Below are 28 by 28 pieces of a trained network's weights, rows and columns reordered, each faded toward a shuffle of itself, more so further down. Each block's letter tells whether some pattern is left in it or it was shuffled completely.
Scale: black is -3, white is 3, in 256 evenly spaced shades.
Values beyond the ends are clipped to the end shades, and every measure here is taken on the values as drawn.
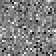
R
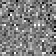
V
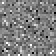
R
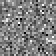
R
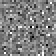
V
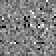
V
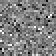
R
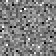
R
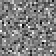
R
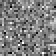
V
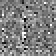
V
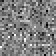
V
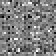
V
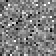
R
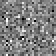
V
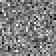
R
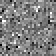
R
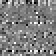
V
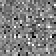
V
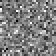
V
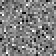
R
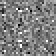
V
